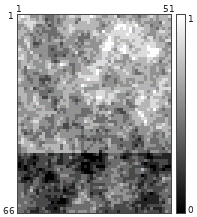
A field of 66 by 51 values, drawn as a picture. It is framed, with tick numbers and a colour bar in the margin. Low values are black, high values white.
Seam: horizontal, 70% of the way down, the top part higher. Stripes: none. Grain: blotchy.
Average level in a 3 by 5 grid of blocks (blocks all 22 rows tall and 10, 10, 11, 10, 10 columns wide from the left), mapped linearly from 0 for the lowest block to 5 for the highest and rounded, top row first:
4 3 4 5 4
3 3 3 3 4
0 0 1 1 0
